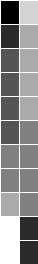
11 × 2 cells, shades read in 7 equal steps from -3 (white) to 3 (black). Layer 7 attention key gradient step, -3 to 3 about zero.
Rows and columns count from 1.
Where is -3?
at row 10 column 1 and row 11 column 1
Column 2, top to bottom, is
-2 -1 -1 -1 -1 0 0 0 0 2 2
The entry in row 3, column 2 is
-1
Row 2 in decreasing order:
2 -1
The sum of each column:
2 -2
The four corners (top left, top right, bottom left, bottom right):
3 -2 -3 2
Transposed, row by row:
3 2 1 1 1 1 0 0 -1 -3 -3 / -2 -1 -1 -1 -1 0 0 0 0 2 2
